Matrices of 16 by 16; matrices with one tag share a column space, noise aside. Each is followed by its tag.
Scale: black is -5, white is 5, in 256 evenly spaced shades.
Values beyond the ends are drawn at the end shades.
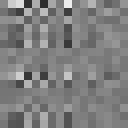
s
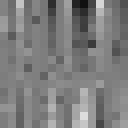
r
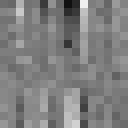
r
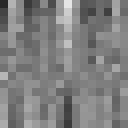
r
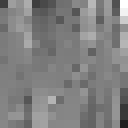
r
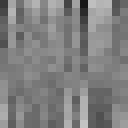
r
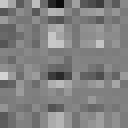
s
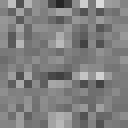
s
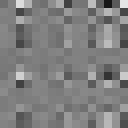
s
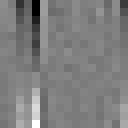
r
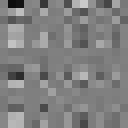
s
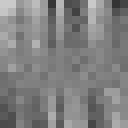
r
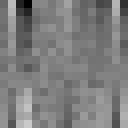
r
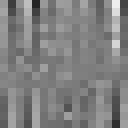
r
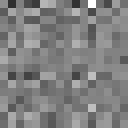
s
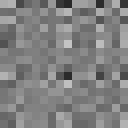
s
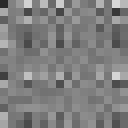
s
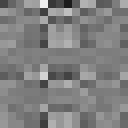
s
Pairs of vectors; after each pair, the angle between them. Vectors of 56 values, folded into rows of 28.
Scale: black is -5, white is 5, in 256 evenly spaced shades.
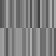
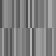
partly aligned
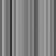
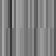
nearly parallel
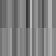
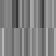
partly aligned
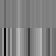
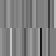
orthogonal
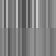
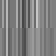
nearly parallel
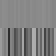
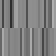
orthogonal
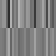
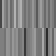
orthogonal
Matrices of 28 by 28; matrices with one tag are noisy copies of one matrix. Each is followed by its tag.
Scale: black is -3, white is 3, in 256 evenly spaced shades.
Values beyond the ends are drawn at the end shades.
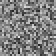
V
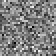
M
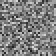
M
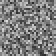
V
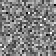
M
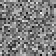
M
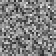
V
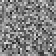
V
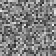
M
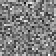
M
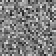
V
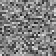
M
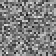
M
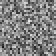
V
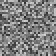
M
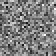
M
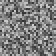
V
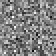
V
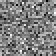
M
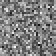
V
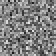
V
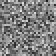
M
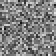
M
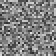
M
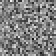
V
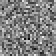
V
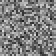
V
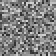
M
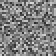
M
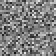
M
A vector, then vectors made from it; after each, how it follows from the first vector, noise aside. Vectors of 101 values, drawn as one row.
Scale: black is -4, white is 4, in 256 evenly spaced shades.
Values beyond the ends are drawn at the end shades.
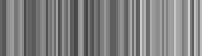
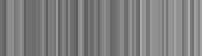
shrunk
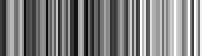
scaled up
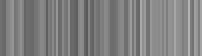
shrunk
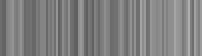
shrunk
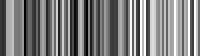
scaled up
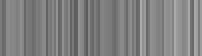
shrunk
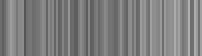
shrunk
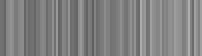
shrunk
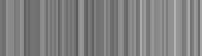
shrunk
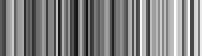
scaled up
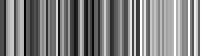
scaled up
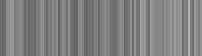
shrunk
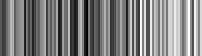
scaled up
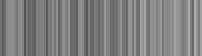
shrunk
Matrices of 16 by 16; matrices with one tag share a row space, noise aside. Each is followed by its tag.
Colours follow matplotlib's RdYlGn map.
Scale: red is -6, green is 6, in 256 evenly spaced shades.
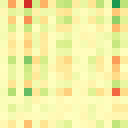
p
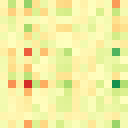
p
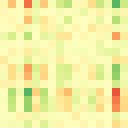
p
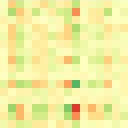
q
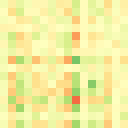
q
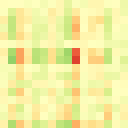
q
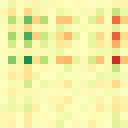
p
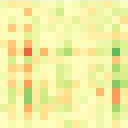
p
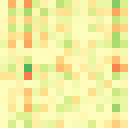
p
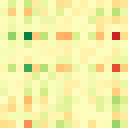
p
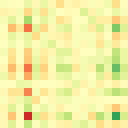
p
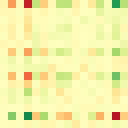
p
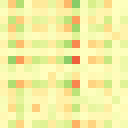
q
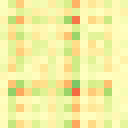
q
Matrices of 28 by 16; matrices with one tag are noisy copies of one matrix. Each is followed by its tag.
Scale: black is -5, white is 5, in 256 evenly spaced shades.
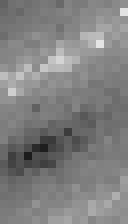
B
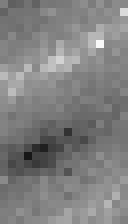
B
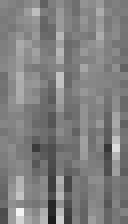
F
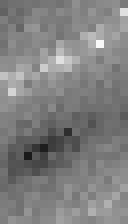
B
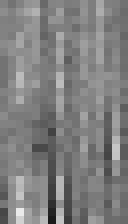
F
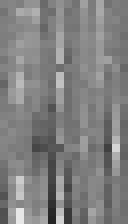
F
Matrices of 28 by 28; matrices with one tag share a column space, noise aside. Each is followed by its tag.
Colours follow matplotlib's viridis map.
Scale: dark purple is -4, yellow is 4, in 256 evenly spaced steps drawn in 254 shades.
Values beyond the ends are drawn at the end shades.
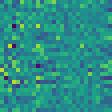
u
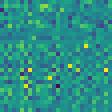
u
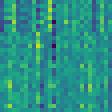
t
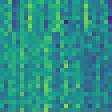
t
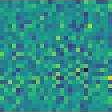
u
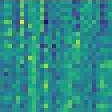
t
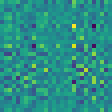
u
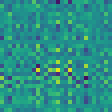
u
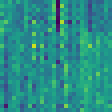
t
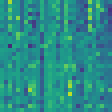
t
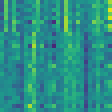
t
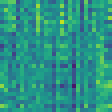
t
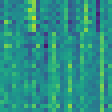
t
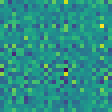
u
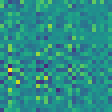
u
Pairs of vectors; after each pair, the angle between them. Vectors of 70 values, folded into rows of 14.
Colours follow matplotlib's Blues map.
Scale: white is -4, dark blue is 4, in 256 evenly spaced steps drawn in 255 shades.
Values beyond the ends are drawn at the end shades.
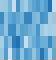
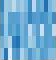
partly aligned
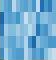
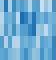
partly opposed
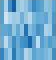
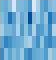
partly opposed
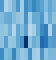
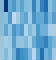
orthogonal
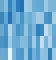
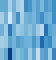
nearly opposite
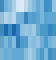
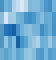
nearly parallel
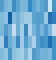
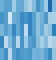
nearly opposite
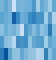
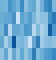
orthogonal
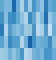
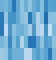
nearly parallel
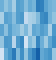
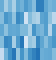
nearly parallel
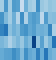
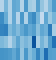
nearly parallel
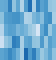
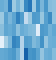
nearly parallel
